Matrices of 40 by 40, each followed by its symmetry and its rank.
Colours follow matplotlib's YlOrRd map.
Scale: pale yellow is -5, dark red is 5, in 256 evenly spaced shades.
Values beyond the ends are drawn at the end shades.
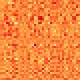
neither, rank five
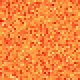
neither, full rank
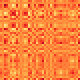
symmetric, rank two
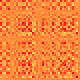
symmetric, rank three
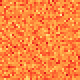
neither, full rank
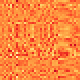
neither, rank five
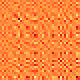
symmetric, rank three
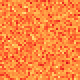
neither, full rank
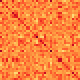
symmetric, rank five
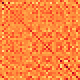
symmetric, rank five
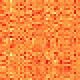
neither, rank five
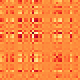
symmetric, rank two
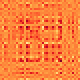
symmetric, rank three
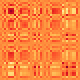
symmetric, rank two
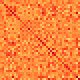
symmetric, rank five
